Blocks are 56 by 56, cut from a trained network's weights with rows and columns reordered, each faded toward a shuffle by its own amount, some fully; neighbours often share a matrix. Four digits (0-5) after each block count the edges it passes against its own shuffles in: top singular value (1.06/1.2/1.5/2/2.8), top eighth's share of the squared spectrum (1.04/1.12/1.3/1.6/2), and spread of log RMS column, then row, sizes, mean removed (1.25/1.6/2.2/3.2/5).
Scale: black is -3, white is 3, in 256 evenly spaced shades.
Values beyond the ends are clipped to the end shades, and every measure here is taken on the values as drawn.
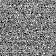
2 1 0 0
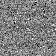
0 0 0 0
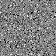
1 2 1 0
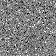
0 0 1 0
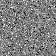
0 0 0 0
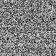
1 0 0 0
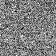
0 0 0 0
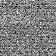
2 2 0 0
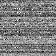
4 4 1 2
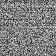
1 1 0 0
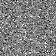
2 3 1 1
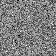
0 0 0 0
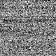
2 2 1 0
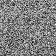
0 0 0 0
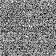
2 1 0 0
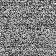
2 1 0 0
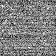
3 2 0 0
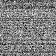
3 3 0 0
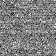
2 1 1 0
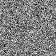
0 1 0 0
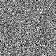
2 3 0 1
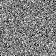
1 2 0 0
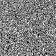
2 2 1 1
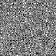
3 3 1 1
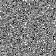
2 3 1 0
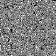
2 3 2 1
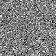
2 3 1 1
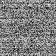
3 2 0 0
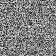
1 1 0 0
